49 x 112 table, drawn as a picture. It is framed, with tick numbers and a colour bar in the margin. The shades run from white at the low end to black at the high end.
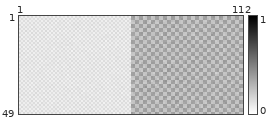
The table splits into one row of 2 panels. Panel 1,1: very low, checkered, faint in contrast. Panel 1,2: low, checkered.
